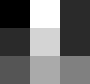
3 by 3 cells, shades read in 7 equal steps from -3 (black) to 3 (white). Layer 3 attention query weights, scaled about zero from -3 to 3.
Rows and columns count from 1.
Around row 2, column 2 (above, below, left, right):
3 1 -2 -2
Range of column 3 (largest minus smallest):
2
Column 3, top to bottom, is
-2 -2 0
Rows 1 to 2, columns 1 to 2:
-3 3 | -2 2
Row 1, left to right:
-3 3 -2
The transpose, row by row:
-3 -2 -1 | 3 2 1 | -2 -2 0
